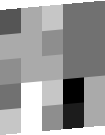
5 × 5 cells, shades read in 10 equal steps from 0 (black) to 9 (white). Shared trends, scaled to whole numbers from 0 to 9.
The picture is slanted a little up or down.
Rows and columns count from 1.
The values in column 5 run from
4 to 6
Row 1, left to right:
3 6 7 4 4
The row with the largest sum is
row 5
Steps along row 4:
up down down up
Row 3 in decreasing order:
6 6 5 4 4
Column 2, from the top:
6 6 6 9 9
